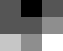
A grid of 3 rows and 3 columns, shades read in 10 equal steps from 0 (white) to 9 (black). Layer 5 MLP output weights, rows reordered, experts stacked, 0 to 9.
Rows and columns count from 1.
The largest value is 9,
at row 1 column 2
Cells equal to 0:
1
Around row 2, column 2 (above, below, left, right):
9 4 6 4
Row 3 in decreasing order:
4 2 0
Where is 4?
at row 2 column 3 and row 3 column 2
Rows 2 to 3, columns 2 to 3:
6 4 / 4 0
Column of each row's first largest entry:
2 1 2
